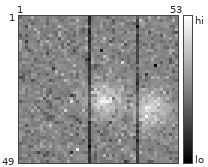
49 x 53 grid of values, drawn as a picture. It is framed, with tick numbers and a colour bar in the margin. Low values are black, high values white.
Odd lines: columns 24 and 40. Bumps: two. Histogram: heavy tails on both sides.
